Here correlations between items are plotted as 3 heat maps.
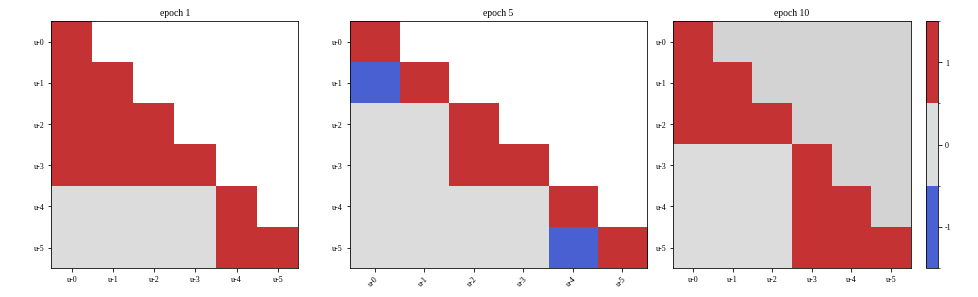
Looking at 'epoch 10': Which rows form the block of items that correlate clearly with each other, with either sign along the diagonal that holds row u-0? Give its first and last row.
u-0 to u-2
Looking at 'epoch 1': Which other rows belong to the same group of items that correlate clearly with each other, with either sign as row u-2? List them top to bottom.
u-0, u-1, u-3
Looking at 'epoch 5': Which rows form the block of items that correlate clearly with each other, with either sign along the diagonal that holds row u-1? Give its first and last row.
u-0 to u-1
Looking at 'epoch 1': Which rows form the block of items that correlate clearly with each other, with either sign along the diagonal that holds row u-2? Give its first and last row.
u-0 to u-3
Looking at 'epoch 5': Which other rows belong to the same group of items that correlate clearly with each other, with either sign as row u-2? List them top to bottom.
u-3
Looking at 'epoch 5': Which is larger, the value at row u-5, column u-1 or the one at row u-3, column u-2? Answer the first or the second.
the second
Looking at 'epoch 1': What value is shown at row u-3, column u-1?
1
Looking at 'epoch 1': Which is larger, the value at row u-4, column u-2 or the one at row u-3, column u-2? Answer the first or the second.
the second
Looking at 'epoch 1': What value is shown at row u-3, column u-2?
1
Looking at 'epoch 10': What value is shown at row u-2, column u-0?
1
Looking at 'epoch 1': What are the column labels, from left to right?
u-0, u-1, u-2, u-3, u-4, u-5
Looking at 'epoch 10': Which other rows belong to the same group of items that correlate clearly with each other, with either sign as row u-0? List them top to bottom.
u-1, u-2
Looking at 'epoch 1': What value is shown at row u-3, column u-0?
1
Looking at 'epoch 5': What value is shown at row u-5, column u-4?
-1
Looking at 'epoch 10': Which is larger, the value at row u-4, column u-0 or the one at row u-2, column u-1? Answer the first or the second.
the second
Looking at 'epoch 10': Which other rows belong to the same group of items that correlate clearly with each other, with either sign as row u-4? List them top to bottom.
u-3, u-5
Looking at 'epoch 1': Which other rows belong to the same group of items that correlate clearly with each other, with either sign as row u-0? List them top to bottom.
u-1, u-2, u-3
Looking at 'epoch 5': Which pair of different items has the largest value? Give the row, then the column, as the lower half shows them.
u-3, u-2
